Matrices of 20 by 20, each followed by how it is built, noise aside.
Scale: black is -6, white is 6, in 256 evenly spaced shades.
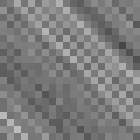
Toeplitz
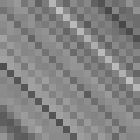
Toeplitz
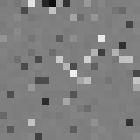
sparse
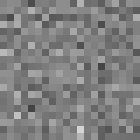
low rank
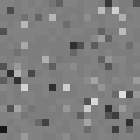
sparse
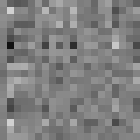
low rank
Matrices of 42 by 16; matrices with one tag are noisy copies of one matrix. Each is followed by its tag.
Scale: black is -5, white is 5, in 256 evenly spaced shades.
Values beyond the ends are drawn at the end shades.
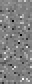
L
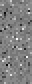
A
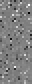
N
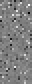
N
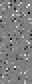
N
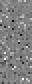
L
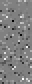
L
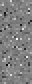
A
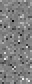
L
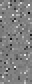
N
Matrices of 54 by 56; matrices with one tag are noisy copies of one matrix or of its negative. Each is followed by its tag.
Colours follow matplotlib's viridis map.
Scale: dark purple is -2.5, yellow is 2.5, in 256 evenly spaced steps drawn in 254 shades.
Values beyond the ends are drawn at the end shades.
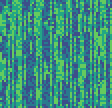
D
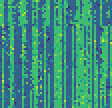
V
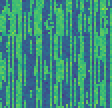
D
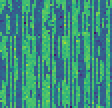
D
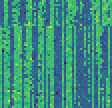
V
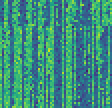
V
